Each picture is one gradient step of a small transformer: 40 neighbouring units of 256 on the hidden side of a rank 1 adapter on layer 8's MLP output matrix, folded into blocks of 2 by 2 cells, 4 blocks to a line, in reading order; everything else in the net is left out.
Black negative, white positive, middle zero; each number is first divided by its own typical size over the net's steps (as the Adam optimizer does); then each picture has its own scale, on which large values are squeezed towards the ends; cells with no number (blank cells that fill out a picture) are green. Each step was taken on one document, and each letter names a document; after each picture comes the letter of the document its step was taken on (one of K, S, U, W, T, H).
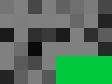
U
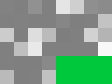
U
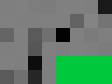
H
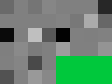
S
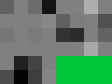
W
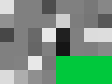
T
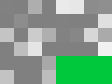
U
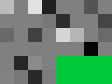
W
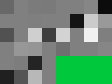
H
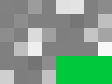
U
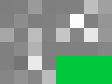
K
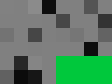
W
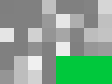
T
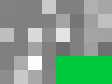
T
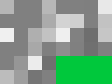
T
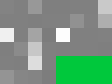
S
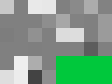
W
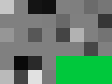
W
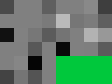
T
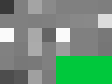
S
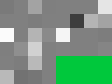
S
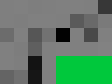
H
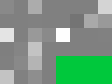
S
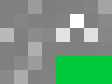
K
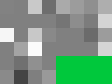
U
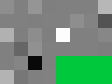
S
